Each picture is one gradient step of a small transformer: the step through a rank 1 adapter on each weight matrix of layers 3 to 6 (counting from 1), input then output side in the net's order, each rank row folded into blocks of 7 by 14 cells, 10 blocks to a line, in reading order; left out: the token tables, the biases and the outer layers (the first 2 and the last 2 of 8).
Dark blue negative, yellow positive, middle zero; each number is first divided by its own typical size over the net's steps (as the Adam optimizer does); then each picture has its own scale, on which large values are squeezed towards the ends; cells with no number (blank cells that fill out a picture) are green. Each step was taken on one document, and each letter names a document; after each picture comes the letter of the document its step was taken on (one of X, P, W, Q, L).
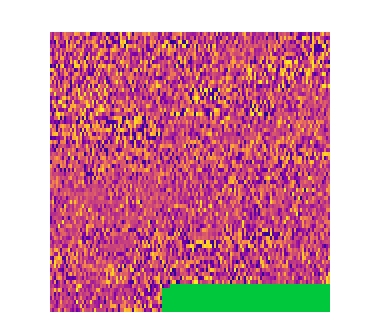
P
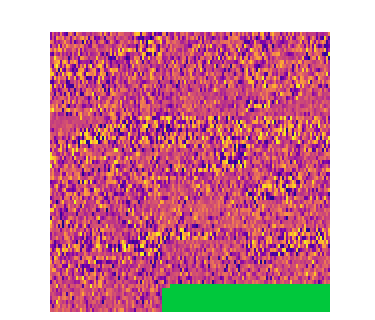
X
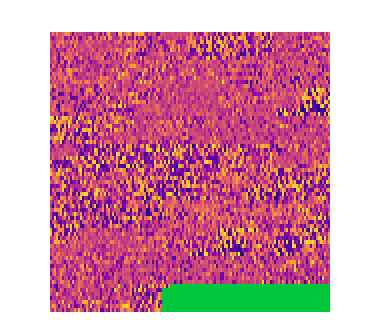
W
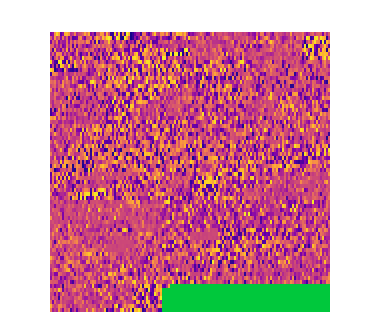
P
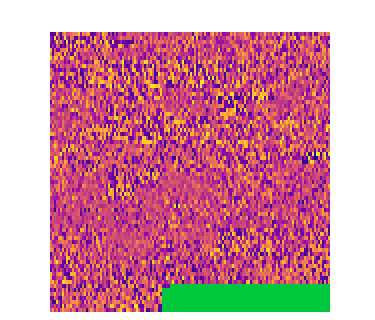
P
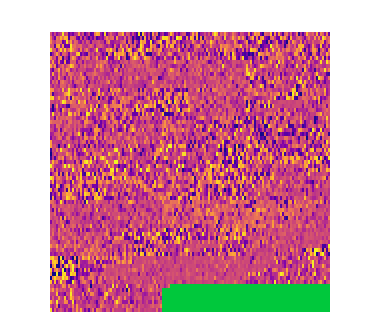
X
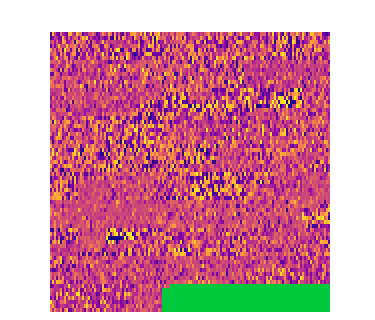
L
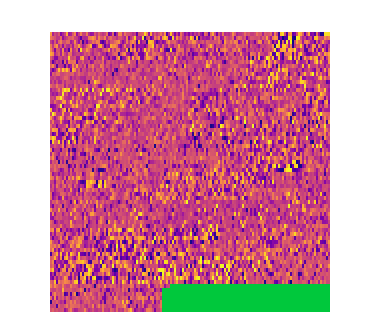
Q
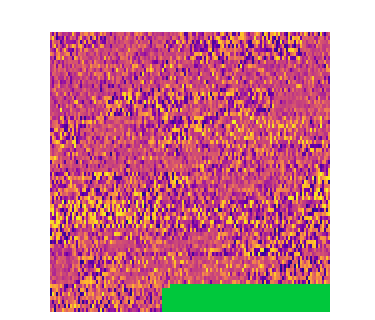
W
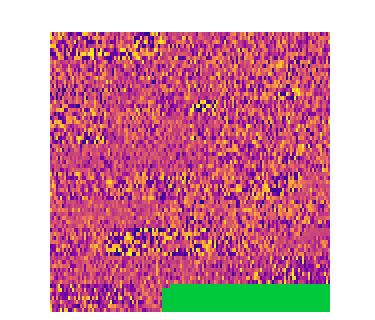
L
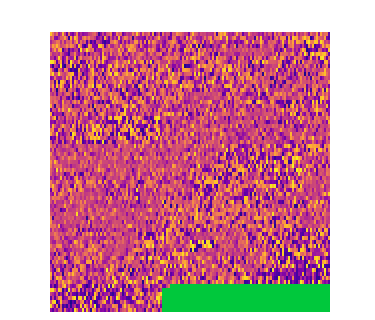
P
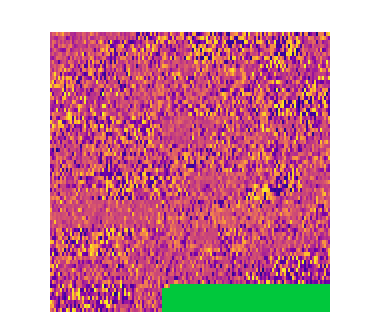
L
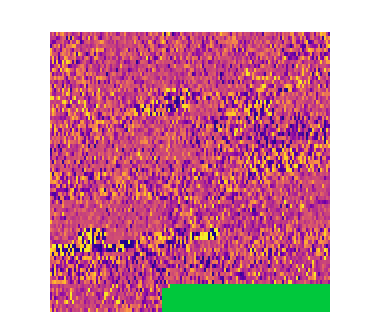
X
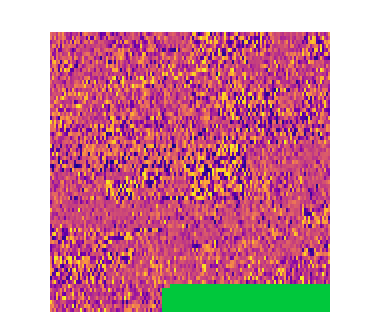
L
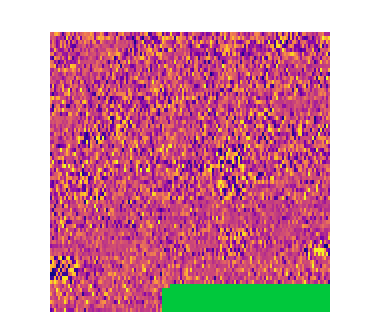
X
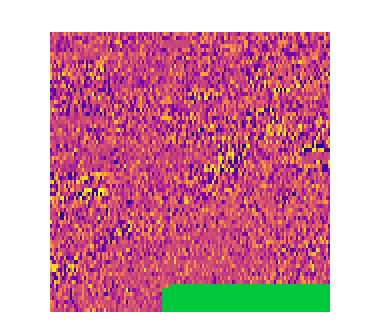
X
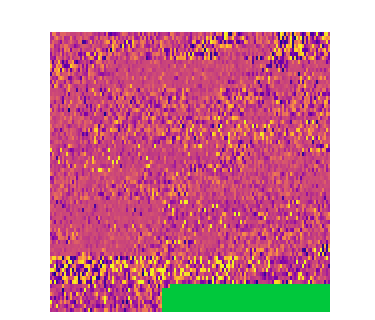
Q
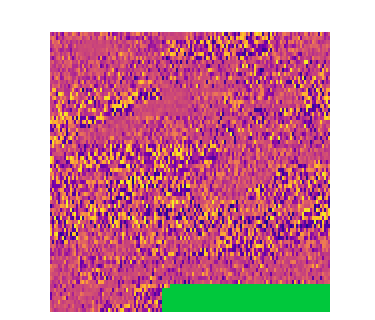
W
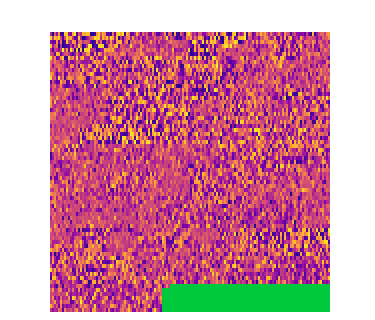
P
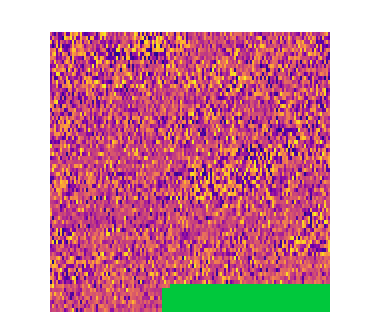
L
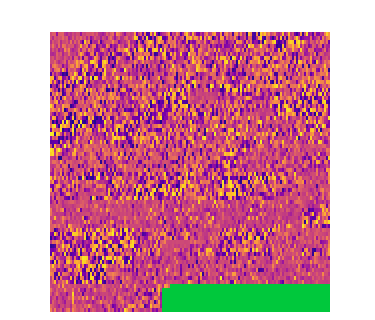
L
